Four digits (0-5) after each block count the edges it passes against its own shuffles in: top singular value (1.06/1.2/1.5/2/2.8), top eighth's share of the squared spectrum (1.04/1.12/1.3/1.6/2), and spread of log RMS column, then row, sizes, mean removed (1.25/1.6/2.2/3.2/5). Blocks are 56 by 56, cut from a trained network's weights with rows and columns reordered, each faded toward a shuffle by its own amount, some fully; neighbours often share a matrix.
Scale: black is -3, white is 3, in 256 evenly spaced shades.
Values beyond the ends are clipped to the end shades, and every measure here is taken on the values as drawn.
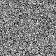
1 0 0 0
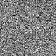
3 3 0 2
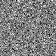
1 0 0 0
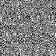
3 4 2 2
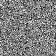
2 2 0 0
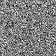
1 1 0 1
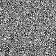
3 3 1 0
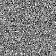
2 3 1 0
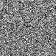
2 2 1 0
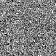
2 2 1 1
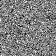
0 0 0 0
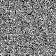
1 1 0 0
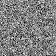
0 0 0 0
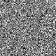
3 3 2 1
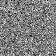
0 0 0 0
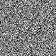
2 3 0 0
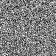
0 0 0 0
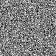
0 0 0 0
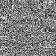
3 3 2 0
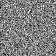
2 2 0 0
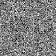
3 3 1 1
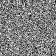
0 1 0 0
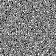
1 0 0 0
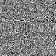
3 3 1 1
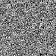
3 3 1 1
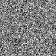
3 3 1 1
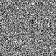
3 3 0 1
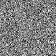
2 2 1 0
